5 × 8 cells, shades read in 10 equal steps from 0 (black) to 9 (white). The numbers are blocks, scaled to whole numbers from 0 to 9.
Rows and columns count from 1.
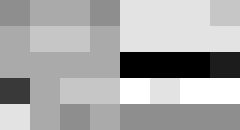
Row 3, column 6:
0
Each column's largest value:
8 7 7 7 9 8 9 9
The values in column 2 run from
6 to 7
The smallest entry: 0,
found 3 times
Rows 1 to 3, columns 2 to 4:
6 6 5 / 7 7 6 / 6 6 6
